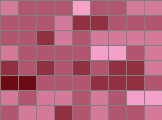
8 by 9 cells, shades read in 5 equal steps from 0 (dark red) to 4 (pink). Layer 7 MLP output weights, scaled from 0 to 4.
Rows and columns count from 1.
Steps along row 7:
down up same down up down up same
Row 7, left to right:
3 2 3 3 2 3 2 4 4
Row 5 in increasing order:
1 1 1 1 1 2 2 2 3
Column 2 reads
2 2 2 2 2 0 2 3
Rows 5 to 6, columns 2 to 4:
2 1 2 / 0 2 2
